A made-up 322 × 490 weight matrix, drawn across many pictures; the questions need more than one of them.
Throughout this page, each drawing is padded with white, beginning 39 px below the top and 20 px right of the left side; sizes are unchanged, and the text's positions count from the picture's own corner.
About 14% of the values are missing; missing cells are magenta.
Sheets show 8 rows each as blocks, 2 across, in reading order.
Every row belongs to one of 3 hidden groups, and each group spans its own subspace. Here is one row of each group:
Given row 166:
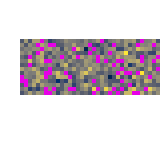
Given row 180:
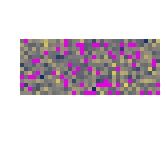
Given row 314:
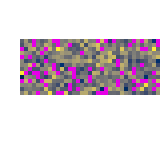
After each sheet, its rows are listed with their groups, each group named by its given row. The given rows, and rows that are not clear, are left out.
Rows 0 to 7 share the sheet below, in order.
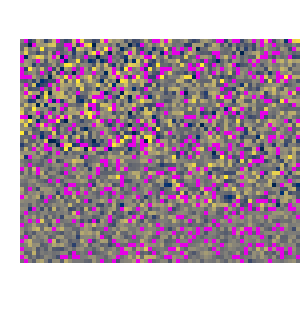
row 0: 314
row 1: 314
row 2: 166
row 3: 314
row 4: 314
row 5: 180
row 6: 166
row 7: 166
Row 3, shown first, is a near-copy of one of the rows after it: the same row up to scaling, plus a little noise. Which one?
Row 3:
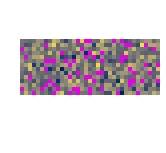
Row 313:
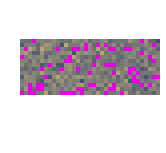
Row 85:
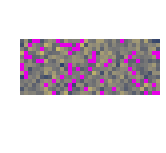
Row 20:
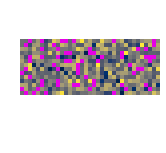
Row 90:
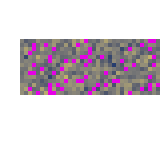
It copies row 20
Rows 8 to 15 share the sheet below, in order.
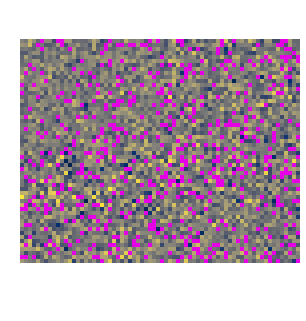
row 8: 314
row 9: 166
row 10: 166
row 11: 166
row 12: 166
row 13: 314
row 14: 180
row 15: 314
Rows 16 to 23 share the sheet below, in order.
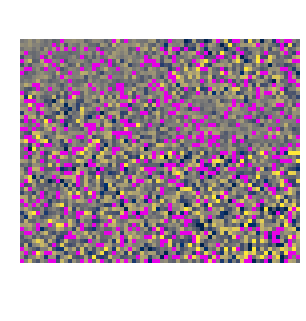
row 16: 166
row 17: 166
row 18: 166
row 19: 180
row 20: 314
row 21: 314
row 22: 180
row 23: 180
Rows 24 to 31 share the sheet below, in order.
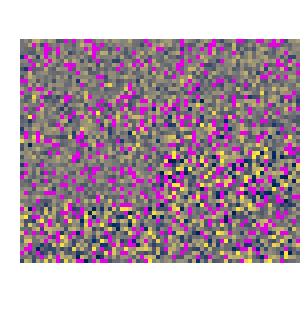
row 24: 166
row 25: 314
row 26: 166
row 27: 314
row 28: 180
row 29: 166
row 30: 166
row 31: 166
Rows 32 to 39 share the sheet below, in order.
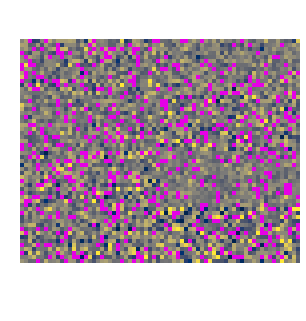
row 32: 166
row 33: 180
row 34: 166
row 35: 180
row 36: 180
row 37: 314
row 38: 166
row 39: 314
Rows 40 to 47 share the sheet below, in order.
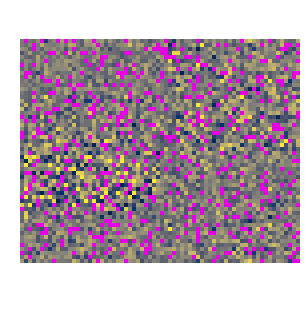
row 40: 180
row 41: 314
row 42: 180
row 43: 314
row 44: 180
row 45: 166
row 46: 314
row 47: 166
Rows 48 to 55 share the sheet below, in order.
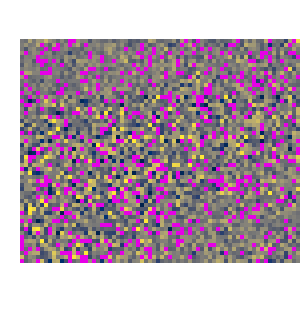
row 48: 180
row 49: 180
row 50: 180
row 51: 166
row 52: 314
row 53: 314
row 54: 314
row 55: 166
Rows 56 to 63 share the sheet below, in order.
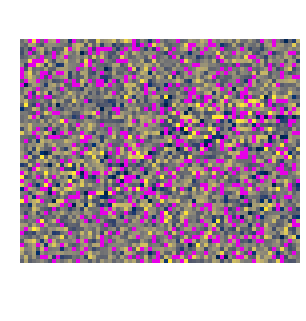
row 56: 166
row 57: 180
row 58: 314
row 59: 314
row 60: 180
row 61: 180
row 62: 166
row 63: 314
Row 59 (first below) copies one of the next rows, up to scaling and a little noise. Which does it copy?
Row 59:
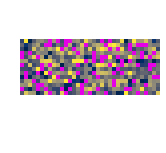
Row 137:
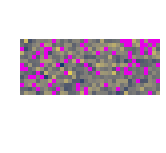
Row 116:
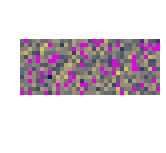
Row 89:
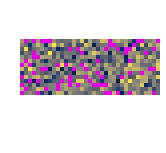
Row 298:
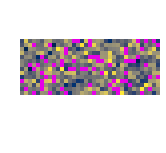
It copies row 137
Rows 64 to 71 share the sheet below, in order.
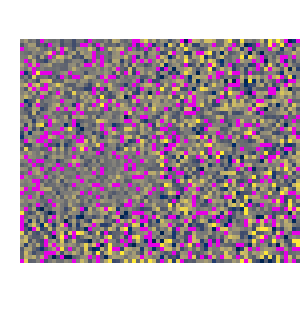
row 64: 180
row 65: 180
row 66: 314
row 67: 166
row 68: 314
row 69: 180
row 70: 166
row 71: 180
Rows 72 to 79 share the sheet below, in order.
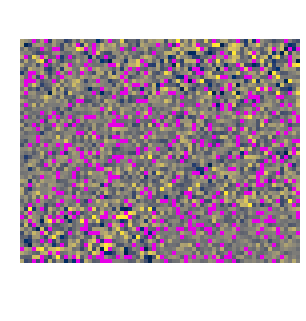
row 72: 314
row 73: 180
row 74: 180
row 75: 314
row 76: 166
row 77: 180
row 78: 166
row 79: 314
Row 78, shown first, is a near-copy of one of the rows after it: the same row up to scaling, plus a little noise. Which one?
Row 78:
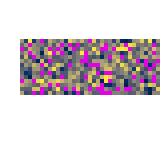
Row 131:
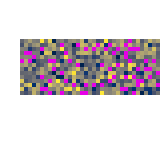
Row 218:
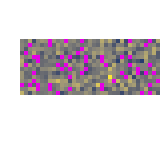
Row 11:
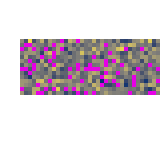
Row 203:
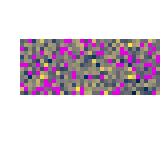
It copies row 11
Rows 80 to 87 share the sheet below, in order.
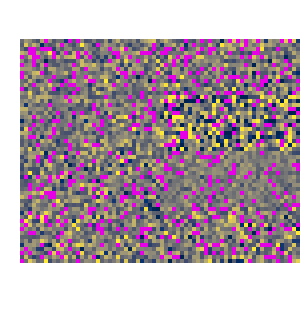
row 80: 180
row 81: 180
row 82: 180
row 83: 314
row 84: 166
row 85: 314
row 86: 314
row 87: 180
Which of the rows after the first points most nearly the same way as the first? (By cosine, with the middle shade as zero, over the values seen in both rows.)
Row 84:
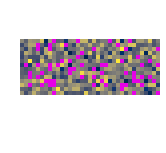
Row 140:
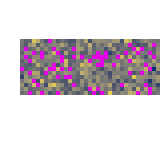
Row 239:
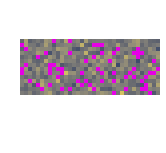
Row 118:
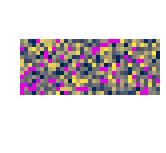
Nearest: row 140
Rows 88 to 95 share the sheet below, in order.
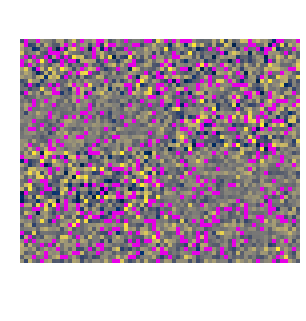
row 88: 180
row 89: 314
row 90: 314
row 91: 314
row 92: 166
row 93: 314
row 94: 314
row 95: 166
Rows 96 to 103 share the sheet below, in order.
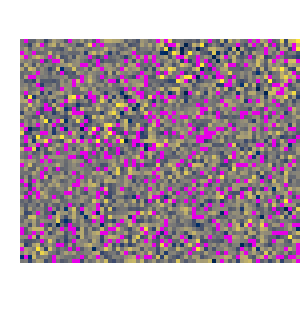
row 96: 314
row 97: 314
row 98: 166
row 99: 180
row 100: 166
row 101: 166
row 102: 166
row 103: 180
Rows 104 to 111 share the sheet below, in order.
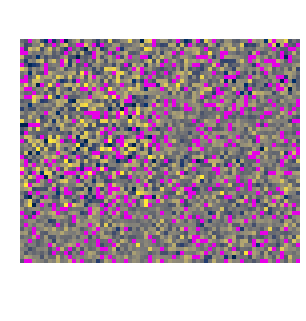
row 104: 166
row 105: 180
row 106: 166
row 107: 314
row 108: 166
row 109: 314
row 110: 180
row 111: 180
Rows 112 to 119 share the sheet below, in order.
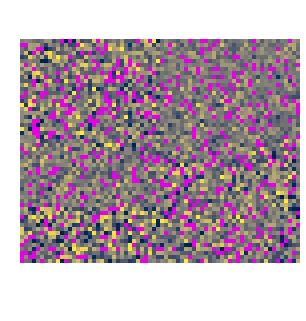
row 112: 180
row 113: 180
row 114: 314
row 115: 314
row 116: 314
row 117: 166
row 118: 166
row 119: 314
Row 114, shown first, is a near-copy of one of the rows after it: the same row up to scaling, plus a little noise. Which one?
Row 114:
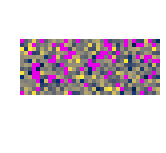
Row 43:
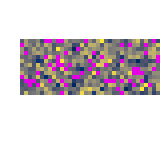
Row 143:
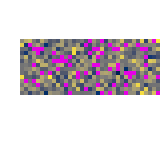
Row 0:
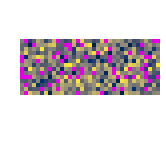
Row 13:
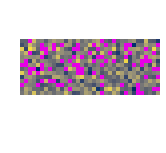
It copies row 13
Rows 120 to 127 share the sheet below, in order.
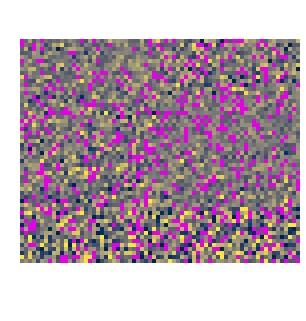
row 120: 314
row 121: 180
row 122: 180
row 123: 166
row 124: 166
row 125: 166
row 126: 166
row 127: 314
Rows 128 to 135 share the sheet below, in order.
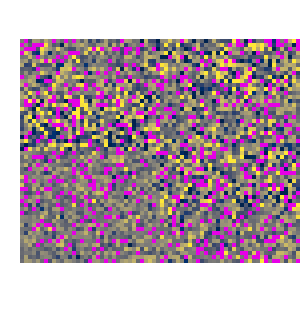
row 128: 314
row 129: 180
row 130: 166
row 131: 166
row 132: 180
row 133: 180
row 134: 166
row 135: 314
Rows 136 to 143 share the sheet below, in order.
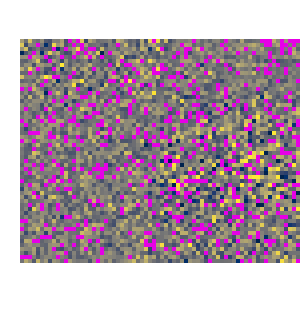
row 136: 314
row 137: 314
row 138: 166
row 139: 166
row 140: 166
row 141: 314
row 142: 166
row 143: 314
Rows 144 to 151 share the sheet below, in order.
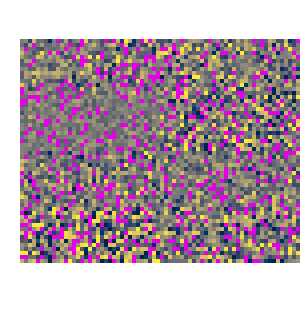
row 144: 166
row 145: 314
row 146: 166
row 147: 180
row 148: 166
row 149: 180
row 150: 314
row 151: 166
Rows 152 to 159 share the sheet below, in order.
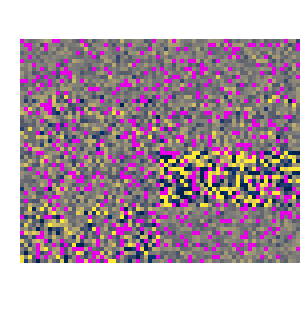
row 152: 166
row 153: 180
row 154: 180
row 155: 166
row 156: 314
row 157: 314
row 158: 166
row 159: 180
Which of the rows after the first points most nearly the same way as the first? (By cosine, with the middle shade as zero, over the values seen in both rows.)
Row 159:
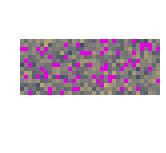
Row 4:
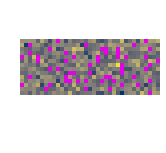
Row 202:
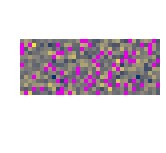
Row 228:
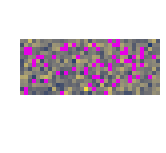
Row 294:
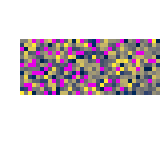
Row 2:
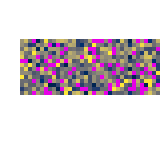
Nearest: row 228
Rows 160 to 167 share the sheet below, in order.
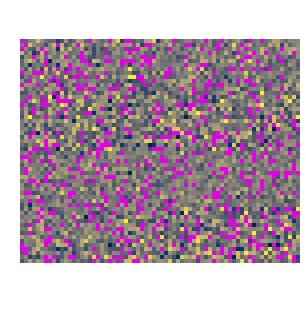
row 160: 166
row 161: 314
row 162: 166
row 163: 180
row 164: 180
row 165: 166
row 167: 180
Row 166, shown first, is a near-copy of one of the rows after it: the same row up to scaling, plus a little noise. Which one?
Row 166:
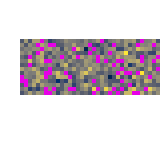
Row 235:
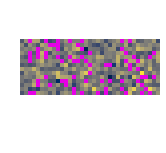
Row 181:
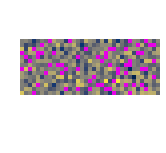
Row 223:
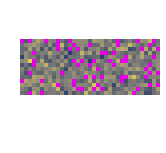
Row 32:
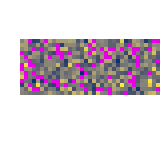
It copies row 235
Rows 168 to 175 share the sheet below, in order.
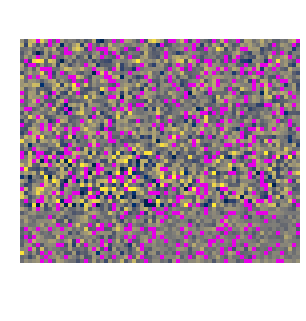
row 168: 314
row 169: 314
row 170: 166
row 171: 166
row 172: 166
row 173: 180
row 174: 166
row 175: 180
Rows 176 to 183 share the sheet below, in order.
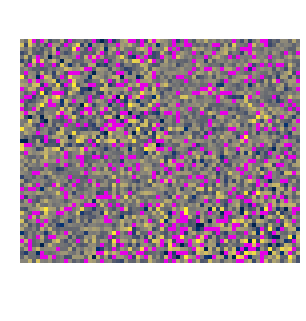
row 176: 314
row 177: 166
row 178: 166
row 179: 180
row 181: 166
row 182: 180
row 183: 180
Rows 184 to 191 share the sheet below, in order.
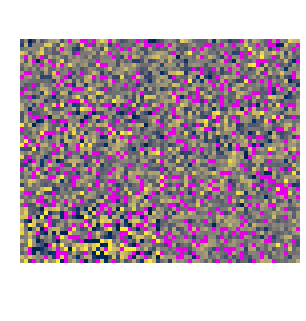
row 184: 314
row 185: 180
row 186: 166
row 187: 166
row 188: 314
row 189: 180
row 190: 166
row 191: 180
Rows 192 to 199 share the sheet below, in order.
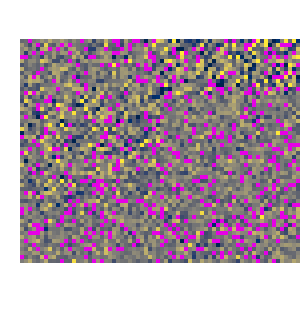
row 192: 180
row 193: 166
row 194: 314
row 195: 180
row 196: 314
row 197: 180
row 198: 180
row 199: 314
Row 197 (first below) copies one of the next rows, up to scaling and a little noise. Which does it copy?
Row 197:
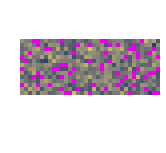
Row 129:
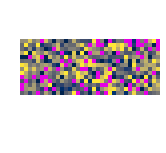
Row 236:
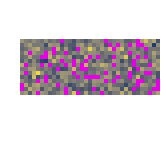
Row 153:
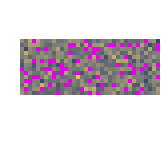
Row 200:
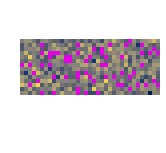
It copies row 236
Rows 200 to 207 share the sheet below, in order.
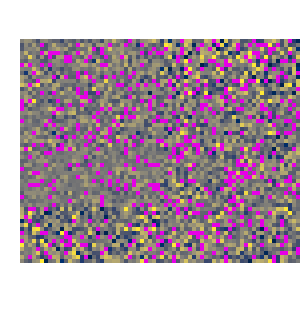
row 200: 180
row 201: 314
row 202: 180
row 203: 166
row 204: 166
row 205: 180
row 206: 314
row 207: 180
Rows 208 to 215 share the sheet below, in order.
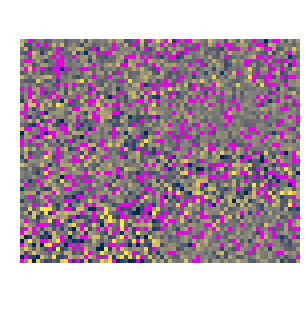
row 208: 314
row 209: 166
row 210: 314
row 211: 166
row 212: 314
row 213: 180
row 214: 180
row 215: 314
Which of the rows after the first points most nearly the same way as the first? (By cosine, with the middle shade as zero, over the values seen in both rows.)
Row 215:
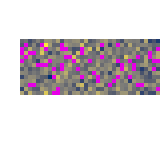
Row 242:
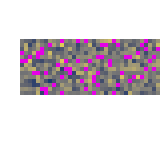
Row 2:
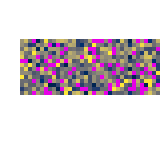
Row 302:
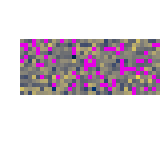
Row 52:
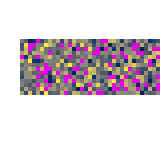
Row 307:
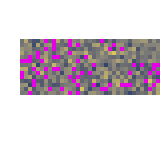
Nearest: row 52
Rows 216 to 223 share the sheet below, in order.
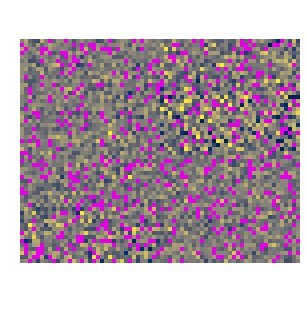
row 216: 166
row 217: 166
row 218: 166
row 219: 314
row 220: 166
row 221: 166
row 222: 180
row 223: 166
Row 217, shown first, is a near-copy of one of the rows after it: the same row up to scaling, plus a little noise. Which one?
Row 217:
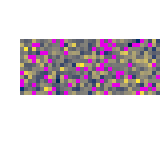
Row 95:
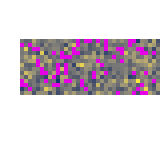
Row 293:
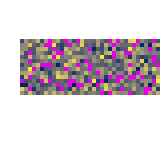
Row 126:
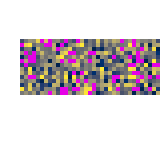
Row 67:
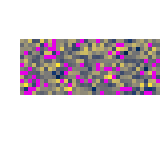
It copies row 95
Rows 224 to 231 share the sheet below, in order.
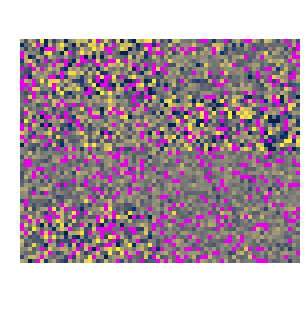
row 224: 166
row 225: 166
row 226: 180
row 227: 314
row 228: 180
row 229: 166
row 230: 166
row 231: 180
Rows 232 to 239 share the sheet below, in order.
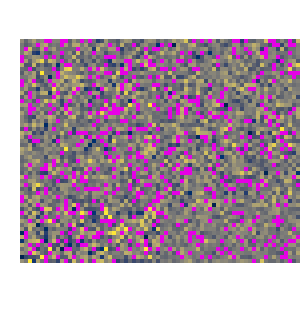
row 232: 314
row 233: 180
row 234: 166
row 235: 166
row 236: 180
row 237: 180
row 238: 180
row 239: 314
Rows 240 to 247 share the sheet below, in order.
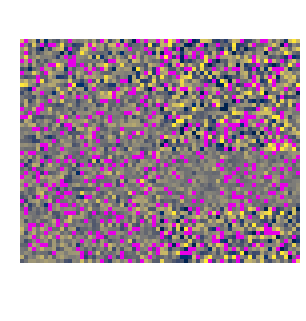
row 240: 166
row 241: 314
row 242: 314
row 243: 166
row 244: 314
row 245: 180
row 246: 180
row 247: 180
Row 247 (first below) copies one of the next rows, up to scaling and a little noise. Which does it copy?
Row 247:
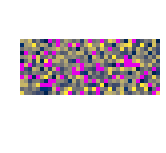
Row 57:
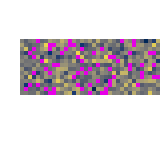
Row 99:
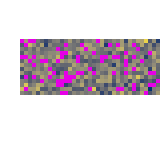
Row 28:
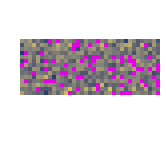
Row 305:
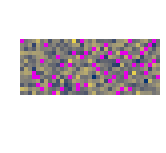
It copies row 28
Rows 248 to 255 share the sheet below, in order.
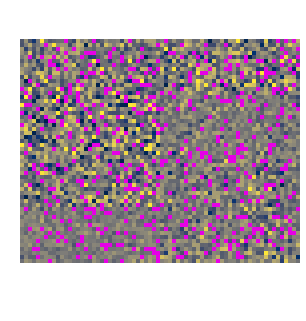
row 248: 166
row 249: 180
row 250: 166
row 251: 314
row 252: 180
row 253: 166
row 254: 166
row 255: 166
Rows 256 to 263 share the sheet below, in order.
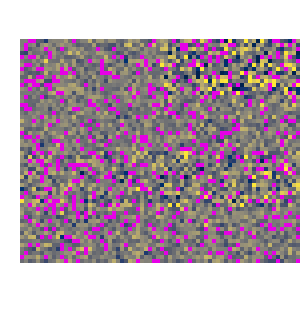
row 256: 180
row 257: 166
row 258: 180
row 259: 314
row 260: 180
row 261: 180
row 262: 314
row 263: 166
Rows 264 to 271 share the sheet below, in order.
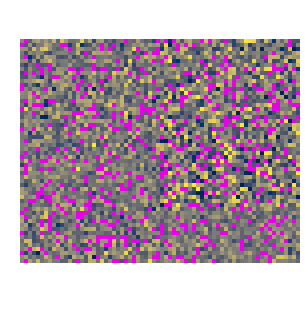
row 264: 180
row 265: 314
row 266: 180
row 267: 166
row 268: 180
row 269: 166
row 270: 180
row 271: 166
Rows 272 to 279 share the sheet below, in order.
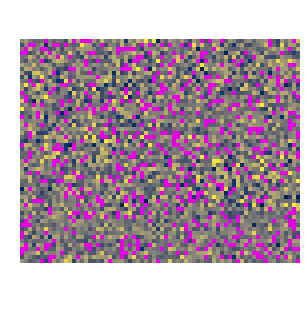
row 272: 180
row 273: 314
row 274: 180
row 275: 166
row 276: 314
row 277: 314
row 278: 180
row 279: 180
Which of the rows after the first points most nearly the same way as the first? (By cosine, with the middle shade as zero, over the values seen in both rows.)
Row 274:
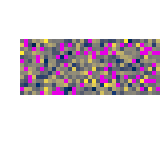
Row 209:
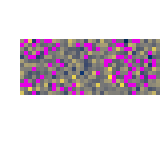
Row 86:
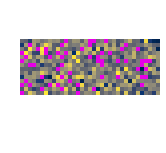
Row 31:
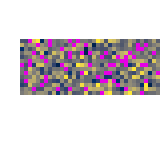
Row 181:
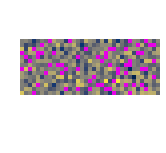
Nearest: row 31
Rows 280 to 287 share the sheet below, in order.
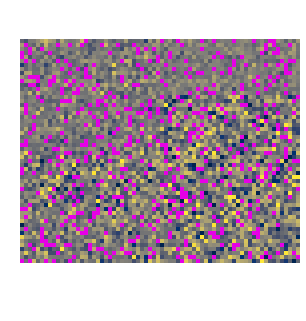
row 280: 180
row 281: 166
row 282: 166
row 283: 180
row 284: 314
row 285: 180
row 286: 166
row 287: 314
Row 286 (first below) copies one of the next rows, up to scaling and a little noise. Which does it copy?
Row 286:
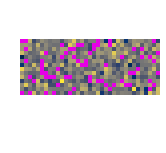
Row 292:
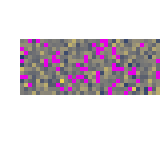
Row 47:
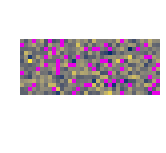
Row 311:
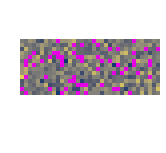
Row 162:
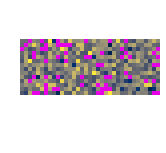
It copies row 292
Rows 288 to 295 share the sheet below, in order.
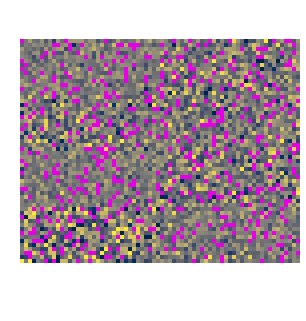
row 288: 166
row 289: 180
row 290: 166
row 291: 314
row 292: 166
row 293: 166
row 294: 180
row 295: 180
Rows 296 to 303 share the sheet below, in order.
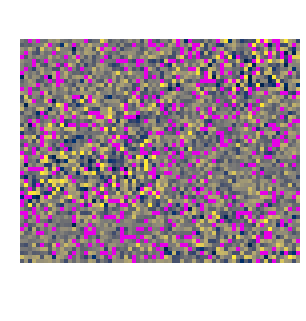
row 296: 314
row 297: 166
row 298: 314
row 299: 314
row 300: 180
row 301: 166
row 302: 180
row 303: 166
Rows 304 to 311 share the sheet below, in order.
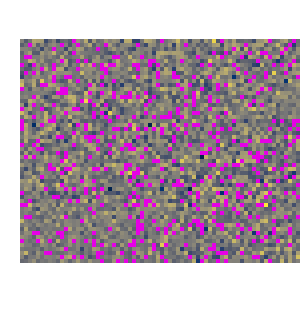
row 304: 166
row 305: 180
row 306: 180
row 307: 166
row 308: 166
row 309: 314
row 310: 166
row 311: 166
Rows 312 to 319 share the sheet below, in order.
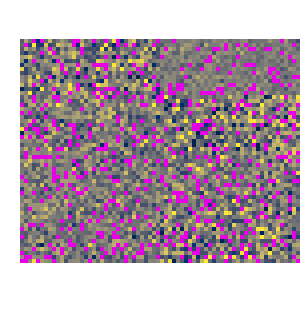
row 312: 180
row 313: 314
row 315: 314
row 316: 314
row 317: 180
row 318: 180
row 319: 180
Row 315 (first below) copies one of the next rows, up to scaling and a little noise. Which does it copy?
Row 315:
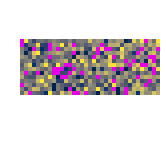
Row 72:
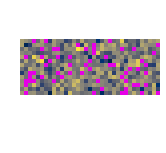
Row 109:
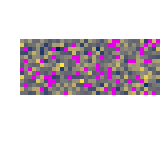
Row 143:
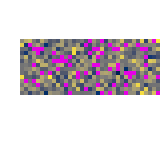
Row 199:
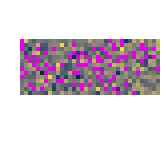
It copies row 199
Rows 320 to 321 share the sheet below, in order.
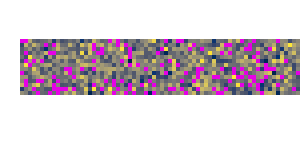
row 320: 180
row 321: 180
